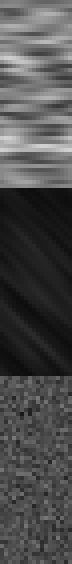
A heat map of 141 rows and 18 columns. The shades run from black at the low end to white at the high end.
The table splits into 3 rows of 1 panel. Panel 1,1: middling, streaked across, strong in contrast. Panel 2,1: very low, slanting down to the right, faint in contrast. Panel 3,1: low, fine-grained.
